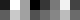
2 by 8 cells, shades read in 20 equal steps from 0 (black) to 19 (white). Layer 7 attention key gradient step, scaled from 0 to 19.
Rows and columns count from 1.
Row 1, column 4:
0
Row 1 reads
2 19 12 0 4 9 18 5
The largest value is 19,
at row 1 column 2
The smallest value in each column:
2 15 12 0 4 9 14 5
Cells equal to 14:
1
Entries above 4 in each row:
5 8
